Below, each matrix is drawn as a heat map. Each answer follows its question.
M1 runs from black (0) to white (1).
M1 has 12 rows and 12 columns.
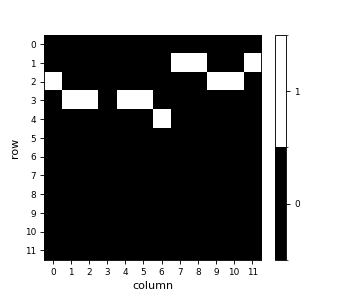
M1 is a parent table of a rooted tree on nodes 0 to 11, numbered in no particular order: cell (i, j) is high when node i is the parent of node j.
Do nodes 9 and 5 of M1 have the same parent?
no
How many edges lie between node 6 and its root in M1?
2
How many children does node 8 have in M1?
0
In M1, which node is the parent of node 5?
3
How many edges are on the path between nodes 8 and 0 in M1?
4
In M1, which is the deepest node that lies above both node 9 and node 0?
2
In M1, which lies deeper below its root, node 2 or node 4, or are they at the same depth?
the same depth
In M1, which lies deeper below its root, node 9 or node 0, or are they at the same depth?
the same depth
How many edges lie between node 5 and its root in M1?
1
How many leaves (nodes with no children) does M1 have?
8
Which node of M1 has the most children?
3
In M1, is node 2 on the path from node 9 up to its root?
yes
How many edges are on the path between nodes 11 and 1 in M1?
1
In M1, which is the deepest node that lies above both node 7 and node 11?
1
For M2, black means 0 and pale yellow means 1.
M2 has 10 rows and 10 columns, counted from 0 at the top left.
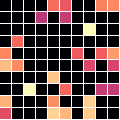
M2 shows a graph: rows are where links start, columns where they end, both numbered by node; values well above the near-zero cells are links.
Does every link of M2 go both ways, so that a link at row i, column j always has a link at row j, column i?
yes
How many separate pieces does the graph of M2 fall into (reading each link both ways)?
1
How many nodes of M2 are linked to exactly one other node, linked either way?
3
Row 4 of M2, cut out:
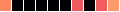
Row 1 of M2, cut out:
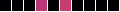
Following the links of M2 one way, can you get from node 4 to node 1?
yes
